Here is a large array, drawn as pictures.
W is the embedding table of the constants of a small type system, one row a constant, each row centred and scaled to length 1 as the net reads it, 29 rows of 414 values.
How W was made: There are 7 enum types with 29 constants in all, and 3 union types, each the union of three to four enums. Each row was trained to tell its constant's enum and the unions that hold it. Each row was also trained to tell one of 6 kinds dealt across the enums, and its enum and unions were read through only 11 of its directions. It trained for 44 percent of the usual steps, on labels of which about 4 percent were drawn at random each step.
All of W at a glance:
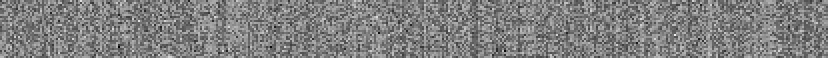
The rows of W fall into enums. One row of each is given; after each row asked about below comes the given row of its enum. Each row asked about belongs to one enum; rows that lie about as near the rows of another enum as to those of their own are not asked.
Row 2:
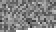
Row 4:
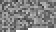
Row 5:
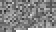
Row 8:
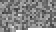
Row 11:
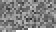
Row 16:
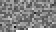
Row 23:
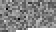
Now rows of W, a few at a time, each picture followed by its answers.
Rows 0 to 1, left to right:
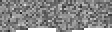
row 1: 23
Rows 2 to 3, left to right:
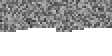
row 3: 16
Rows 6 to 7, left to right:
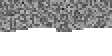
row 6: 4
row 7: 16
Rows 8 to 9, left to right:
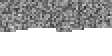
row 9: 5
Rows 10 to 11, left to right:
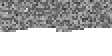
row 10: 8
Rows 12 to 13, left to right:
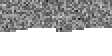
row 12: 8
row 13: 4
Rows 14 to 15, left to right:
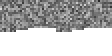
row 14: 4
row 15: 5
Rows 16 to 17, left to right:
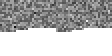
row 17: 8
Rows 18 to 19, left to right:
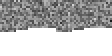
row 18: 4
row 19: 4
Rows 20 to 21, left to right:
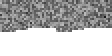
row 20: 8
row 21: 16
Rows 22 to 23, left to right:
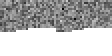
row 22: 5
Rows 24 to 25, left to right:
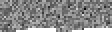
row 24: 2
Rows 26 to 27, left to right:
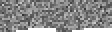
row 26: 16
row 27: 2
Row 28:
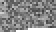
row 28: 8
